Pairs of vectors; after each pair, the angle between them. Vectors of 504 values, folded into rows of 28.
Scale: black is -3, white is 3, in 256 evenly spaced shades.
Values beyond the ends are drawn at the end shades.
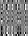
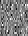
partly aligned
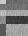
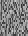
orthogonal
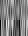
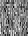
partly opposed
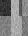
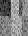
nearly parallel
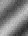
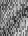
partly opposed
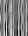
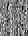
partly aligned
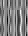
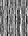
nearly parallel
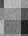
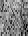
partly aligned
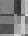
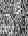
partly opposed
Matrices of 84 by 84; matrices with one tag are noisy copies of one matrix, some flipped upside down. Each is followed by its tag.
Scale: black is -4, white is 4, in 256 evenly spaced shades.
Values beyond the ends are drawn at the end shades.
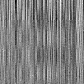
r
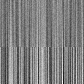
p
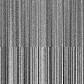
p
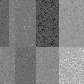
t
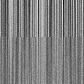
p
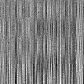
r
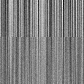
p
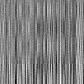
r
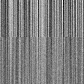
p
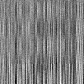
r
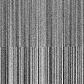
p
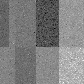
t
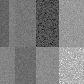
t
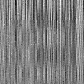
r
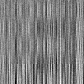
r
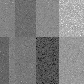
t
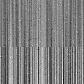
p
